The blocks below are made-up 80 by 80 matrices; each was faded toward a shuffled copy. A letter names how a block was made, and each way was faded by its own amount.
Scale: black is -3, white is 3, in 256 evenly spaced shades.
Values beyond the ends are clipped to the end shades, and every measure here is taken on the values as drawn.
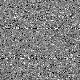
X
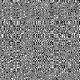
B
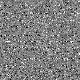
X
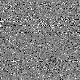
X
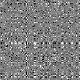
B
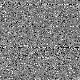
X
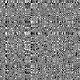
B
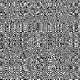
B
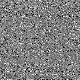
X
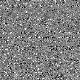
X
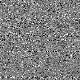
X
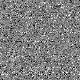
X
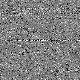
X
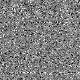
X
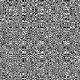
B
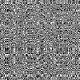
B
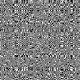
B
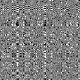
B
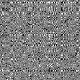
B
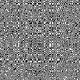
B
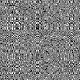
B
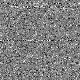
X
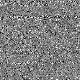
X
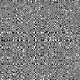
B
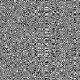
B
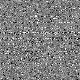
X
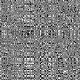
B
